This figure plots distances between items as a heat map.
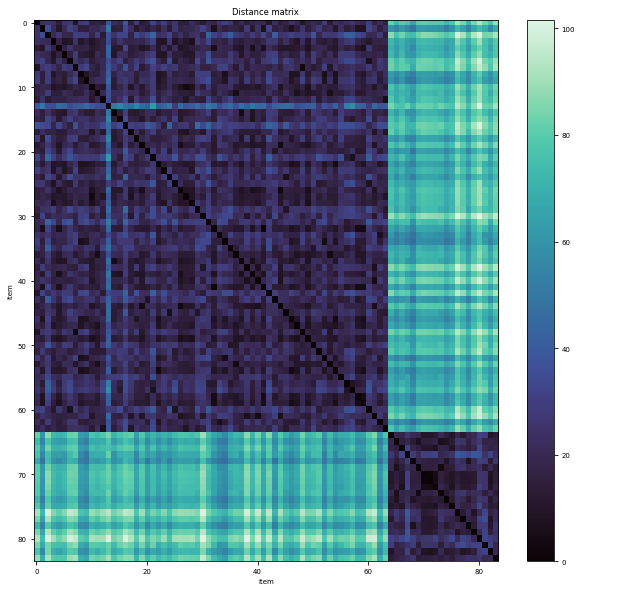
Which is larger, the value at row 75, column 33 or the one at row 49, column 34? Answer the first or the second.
the first
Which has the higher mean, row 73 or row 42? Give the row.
73
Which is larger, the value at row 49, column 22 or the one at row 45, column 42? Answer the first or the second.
the second
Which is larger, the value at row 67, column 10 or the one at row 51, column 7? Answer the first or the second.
the first
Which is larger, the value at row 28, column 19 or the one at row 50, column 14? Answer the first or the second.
the second
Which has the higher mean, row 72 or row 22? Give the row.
72
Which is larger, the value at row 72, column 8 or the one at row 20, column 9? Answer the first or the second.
the first
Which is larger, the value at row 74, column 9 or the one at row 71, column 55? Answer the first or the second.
the second
